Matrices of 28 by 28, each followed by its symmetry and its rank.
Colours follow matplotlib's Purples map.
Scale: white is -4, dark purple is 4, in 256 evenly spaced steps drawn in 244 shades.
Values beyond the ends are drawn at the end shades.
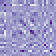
symmetric, rank three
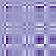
symmetric, rank one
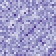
symmetric, full rank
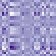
neither, rank two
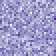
neither, full rank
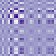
symmetric, rank one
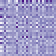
antisymmetric, rank two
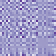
antisymmetric, rank two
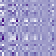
neither, rank two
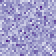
symmetric, full rank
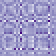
antisymmetric, rank two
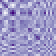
symmetric, rank three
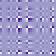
symmetric, rank one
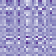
neither, rank two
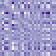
antisymmetric, rank two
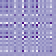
symmetric, rank one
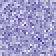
symmetric, full rank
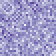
symmetric, full rank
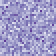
neither, full rank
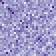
symmetric, full rank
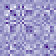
symmetric, rank three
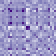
symmetric, rank three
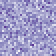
neither, full rank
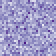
neither, full rank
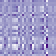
neither, rank two
